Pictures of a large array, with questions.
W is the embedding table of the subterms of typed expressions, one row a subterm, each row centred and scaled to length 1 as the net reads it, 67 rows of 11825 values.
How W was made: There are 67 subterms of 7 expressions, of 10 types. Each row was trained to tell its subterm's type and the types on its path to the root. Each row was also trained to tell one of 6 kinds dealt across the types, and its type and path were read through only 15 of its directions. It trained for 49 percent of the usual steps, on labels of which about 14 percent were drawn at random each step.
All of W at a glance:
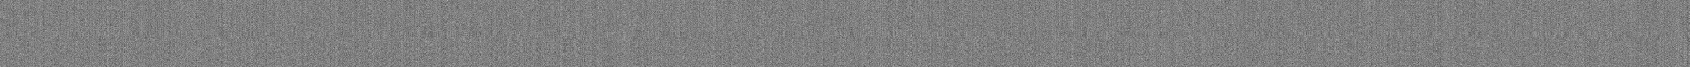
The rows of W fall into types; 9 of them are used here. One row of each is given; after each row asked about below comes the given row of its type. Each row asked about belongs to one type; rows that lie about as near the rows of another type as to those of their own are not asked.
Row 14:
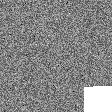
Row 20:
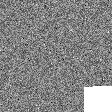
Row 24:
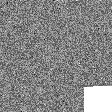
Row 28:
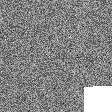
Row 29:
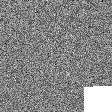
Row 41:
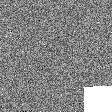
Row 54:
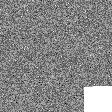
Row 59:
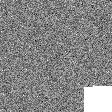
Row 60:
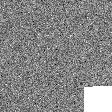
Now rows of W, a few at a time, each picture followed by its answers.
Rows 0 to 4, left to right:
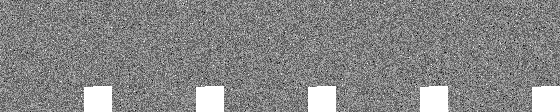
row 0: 24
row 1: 20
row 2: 41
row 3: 20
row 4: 54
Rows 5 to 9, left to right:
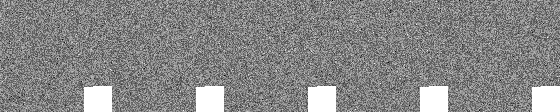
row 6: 28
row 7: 41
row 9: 14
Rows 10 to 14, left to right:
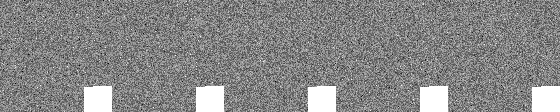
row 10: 29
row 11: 59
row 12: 28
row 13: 41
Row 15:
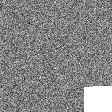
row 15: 41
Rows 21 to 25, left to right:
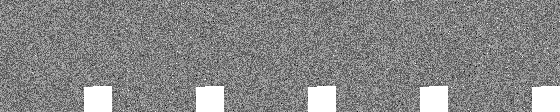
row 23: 20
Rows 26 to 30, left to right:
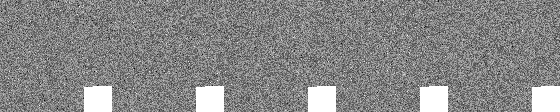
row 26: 59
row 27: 54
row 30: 28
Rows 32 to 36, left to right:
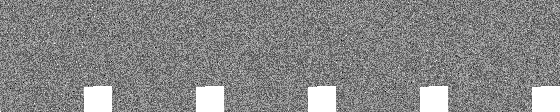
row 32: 54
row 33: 54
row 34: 54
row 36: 14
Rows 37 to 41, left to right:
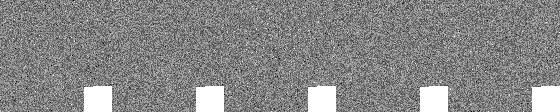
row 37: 29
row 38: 29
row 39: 60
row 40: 14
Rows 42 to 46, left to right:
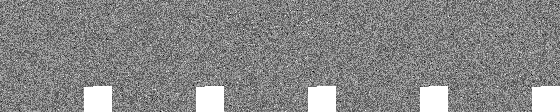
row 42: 24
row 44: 60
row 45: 41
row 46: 20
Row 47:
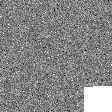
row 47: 14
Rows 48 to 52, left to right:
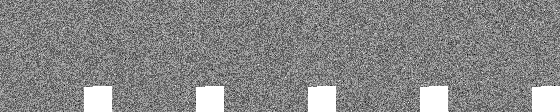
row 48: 28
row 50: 41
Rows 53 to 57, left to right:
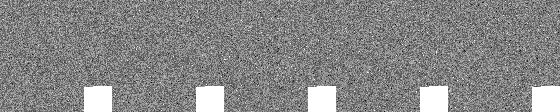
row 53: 54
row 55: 28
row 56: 24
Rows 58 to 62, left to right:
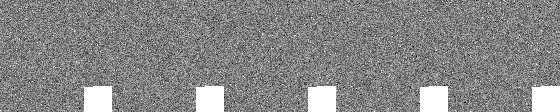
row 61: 28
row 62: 41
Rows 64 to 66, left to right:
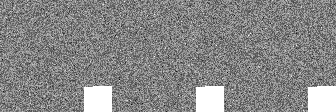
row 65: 28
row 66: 24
